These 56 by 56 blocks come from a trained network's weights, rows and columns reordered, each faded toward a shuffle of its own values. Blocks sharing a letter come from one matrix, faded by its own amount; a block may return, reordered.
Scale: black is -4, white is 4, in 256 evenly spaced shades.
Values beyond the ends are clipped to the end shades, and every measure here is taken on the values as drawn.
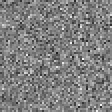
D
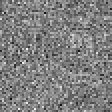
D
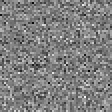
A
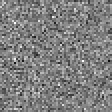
D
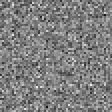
D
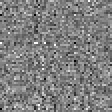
A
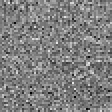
A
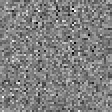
A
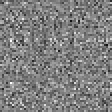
A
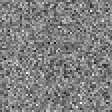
D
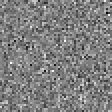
D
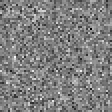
D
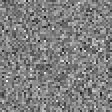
D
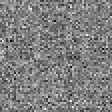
A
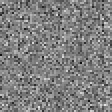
D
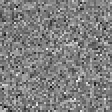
D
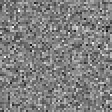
D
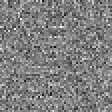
A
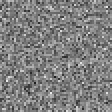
D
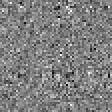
A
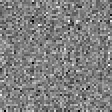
A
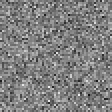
D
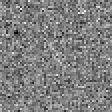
D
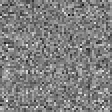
A
